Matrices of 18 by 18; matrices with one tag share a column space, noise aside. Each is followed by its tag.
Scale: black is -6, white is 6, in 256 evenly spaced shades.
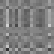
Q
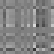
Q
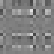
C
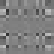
C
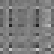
Q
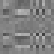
C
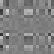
C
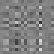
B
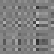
B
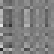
Q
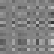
B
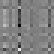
Q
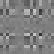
C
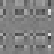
C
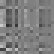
Q
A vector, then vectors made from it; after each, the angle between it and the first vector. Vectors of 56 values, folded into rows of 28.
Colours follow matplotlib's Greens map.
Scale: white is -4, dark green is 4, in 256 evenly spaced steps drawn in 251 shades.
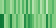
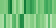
partly opposed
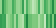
partly aligned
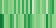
nearly parallel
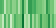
partly opposed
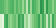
nearly opposite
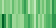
partly aligned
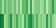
nearly parallel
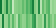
orthogonal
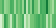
nearly opposite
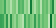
partly aligned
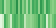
nearly opposite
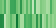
partly aligned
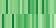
orthogonal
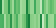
partly aligned
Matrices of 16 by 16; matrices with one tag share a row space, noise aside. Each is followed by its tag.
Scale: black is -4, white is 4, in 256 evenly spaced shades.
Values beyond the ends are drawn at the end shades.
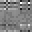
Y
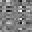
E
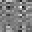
E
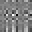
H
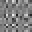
H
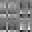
Y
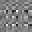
H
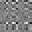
H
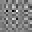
H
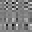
H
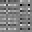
Y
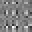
H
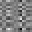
E
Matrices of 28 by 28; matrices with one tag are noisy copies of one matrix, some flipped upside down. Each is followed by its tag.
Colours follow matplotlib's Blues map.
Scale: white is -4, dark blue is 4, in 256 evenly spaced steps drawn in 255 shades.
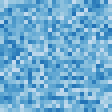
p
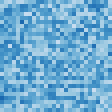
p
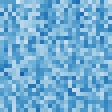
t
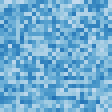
p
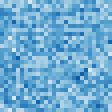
p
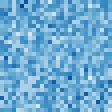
t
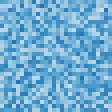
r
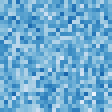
t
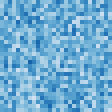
t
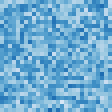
p
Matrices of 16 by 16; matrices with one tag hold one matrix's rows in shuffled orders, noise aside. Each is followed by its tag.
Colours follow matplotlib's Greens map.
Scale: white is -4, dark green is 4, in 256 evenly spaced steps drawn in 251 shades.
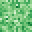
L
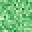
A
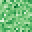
A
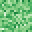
A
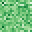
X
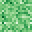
X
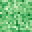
L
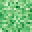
L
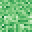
X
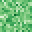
A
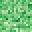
L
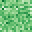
X
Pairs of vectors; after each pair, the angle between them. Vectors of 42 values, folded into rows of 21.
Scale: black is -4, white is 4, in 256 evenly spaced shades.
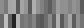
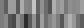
partly aligned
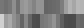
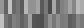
partly aligned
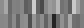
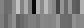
partly opposed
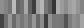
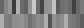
nearly opposite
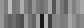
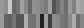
nearly parallel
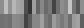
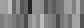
partly aligned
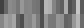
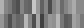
orthogonal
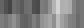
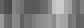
nearly parallel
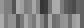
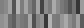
partly aligned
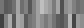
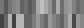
nearly parallel
